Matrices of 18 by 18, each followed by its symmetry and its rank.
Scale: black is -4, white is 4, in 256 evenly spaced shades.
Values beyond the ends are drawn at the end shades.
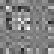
symmetric, rank two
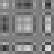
symmetric, rank one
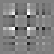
symmetric, rank one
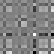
symmetric, rank two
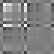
symmetric, rank one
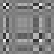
symmetric, rank one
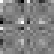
symmetric, rank two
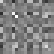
symmetric, rank three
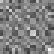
symmetric, rank three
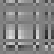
neither, rank one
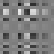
neither, rank one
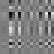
neither, rank one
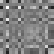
symmetric, rank two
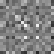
symmetric, rank three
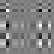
neither, rank one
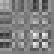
symmetric, rank two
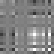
symmetric, rank one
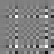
symmetric, rank one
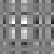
neither, rank one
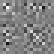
symmetric, rank three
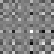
symmetric, rank two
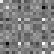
symmetric, rank three
